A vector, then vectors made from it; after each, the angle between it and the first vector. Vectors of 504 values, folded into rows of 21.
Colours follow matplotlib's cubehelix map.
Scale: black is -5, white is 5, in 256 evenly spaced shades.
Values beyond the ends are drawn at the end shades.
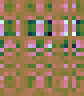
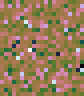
orthogonal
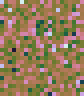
partly opposed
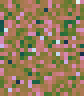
partly opposed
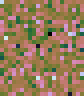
partly aligned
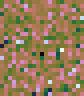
orthogonal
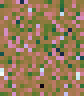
orthogonal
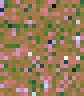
orthogonal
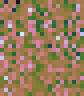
partly opposed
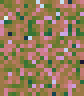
partly aligned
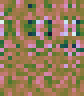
nearly parallel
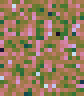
partly opposed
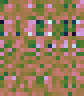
nearly opposite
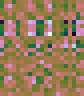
nearly opposite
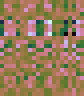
nearly opposite
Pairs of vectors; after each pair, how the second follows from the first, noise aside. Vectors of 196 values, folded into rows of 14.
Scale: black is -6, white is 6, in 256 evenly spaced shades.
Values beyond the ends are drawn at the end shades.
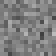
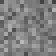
shuffled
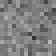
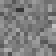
shuffled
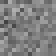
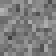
shuffled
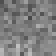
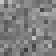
shuffled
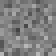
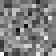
scaled up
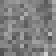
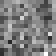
scaled up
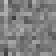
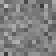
shuffled
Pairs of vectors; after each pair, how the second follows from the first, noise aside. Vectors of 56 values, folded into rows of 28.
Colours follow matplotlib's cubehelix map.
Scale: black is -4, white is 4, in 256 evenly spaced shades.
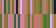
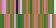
sign-scrambled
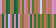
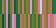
sign-scrambled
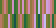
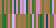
shuffled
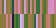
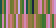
shuffled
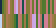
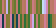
shuffled
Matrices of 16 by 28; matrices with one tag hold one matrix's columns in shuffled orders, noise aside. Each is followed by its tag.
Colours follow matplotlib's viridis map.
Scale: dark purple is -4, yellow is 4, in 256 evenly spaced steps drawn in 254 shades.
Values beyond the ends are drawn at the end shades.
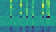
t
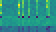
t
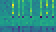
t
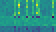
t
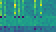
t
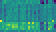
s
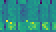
s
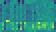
s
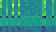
t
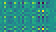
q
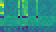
t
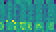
s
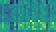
s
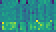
s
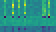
t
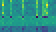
t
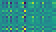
q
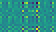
q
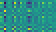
q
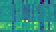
s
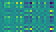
q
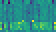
s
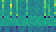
t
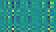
q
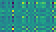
q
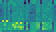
s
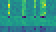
t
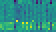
s
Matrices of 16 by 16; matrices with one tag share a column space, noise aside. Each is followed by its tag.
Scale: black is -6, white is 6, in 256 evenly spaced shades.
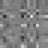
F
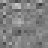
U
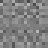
U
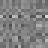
F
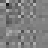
U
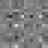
F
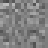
U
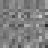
F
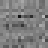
F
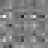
F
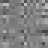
U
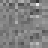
U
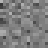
U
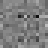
F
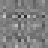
F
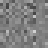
U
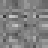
F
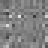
F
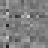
F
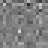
U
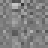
U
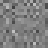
U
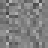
U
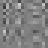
U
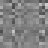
U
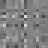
F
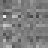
F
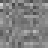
U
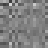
U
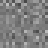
U
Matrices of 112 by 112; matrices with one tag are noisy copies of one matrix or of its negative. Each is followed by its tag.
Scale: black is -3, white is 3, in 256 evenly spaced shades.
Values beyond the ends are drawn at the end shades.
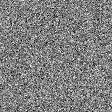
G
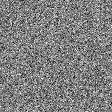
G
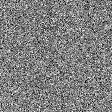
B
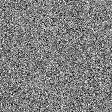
B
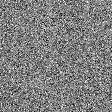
B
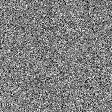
B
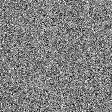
B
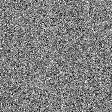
B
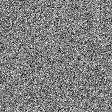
G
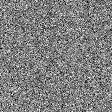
B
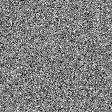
G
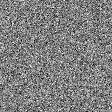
G
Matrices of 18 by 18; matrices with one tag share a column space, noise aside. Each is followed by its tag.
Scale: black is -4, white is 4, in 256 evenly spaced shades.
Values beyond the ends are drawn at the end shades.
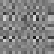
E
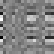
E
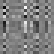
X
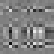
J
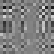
X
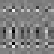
J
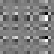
E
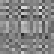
X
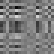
X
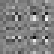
E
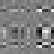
J
